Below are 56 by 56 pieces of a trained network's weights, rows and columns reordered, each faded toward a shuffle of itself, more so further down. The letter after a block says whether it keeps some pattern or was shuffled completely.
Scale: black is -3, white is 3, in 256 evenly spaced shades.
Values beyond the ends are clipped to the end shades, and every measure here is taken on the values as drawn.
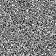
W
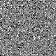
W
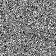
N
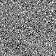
W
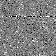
W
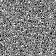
N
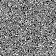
N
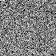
N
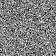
N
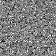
W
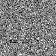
W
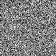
W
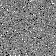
N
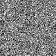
W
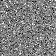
N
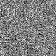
W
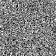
W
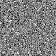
W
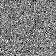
N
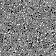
N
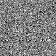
W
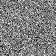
N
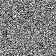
N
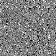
W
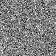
N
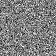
N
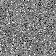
N
